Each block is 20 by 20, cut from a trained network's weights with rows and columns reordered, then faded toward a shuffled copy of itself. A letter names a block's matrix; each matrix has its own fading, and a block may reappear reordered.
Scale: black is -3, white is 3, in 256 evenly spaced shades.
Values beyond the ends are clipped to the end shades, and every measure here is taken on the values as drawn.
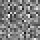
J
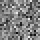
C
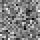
C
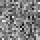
C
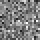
C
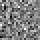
C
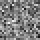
C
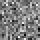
C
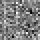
C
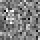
J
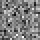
C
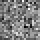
C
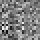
J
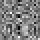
J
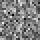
C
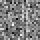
C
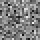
C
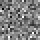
J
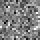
C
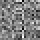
J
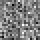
C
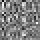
J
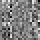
J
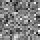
J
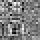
J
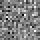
C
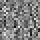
J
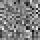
J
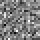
C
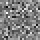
J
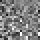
J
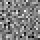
C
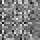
J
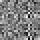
J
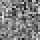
C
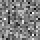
C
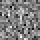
C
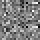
J
